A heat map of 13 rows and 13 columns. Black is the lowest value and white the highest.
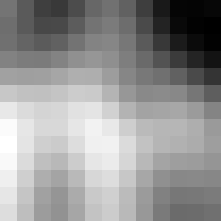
The bottom right is the calmest part. The middle left is the ninth with the highest average. No row or column stands out. The top right is the ninth with the lowest average. There is an overall slope up to the bottom left. There are no regular stripes.
